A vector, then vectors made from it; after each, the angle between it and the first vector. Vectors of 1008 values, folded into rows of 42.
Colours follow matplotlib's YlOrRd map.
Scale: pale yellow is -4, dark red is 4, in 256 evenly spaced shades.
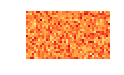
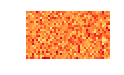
partly aligned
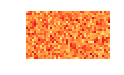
nearly opposite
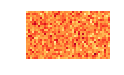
partly opposed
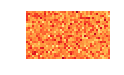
orthogonal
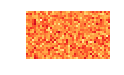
nearly opposite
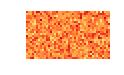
nearly parallel
